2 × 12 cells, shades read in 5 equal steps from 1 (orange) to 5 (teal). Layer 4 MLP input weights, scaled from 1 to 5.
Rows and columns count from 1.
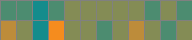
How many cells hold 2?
2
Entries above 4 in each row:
1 1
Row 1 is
4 4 5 4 3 3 3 3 3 4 3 4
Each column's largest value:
4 4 5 4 3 3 4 3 3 4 4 4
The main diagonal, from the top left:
4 3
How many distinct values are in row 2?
5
